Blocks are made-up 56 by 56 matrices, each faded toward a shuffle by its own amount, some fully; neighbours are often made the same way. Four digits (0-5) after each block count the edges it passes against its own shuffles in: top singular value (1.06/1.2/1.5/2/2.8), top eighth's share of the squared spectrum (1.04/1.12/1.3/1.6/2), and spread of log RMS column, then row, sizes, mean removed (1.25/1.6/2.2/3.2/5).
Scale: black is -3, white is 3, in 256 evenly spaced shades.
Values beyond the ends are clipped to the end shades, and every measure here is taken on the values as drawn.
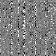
3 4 3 1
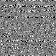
1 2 0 3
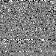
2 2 0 3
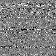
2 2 0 3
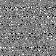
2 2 0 3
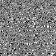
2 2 0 3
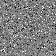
0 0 0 0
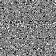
0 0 0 2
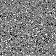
0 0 0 0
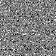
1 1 0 2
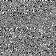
1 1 0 2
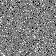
0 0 0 0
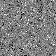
0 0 0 0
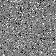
0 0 0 0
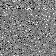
1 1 0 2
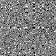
3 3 1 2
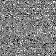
3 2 1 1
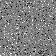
0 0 0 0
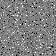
0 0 1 0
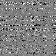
2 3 2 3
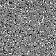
3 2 1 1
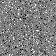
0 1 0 0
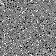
2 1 0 0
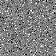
3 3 1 1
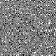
4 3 2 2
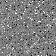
1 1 0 0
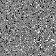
3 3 1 0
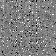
2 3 2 0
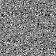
1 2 0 2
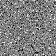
2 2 0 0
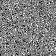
1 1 0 0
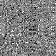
3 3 1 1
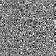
3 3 1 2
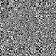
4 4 2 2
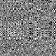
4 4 2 2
